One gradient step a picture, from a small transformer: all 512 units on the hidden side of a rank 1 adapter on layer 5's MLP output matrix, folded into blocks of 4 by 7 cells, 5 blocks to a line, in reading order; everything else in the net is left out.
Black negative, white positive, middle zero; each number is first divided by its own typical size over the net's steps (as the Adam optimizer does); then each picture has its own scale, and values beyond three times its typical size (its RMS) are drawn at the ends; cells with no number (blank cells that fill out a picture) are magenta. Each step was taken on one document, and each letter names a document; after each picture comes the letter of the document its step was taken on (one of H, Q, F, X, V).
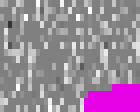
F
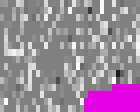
F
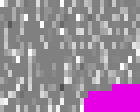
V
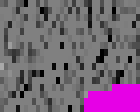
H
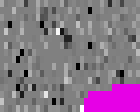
V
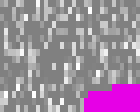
F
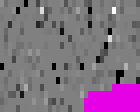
H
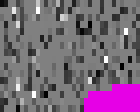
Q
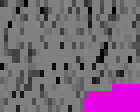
H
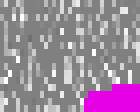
Q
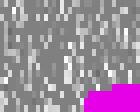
Q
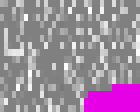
F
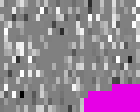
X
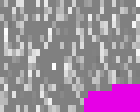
X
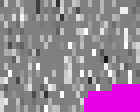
Q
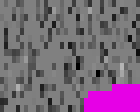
F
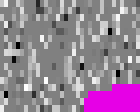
X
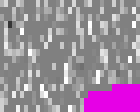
X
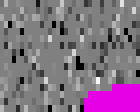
F
